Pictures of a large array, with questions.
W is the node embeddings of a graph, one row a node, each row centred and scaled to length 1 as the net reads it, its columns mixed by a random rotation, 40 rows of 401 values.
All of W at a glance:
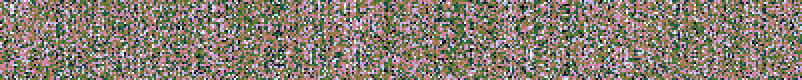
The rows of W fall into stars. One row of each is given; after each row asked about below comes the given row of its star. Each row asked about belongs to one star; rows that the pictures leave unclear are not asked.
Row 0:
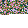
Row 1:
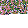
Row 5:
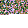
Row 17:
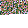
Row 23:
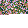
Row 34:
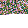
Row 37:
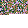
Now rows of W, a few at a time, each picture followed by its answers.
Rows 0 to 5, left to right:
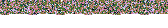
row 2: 37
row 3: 34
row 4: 23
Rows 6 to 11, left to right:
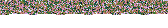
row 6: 37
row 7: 0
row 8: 1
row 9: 34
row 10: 34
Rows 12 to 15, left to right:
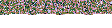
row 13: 5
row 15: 37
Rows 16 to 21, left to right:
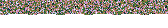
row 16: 37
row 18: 37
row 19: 34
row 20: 0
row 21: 0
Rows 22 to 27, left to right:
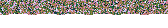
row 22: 23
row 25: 0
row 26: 5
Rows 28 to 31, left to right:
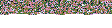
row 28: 5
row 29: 34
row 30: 0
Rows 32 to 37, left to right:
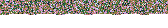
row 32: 37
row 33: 5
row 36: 34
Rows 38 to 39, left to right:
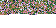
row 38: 1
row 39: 0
